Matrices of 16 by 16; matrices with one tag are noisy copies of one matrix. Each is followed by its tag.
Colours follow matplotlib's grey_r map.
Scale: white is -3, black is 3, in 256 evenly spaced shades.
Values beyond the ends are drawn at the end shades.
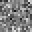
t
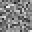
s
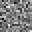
s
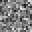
t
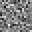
s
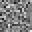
s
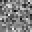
t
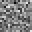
s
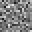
s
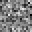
t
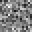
t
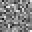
s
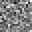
s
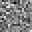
s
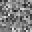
t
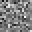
s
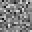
s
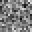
t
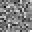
s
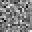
s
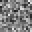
t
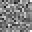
s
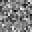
t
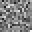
s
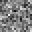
t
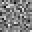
s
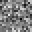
t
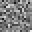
s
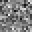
t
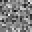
t
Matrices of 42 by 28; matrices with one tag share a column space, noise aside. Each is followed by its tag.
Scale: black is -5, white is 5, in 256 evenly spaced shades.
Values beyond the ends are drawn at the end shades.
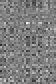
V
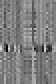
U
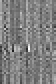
U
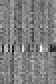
U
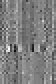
U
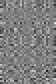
V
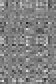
V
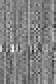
U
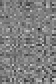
V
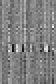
U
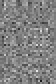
V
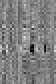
U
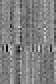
U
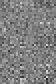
V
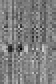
U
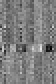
U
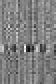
U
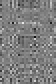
V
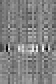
U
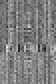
U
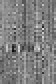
U
